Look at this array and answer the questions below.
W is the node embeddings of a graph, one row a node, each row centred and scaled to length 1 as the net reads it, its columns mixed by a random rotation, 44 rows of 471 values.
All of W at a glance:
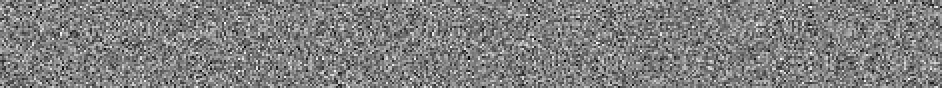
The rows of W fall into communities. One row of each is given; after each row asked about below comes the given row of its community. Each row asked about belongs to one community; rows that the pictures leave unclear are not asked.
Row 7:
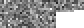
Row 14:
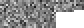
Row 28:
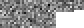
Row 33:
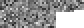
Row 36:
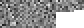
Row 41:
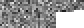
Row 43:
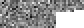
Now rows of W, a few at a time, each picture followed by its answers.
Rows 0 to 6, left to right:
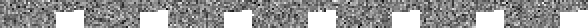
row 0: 28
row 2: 41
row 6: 43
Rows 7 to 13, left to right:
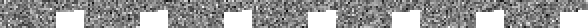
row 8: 41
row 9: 36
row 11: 33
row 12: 41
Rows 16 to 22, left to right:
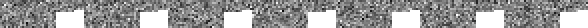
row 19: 28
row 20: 43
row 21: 7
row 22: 7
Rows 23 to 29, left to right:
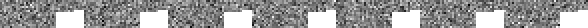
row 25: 14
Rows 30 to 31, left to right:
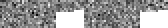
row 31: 7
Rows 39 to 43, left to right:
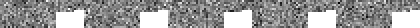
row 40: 28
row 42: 36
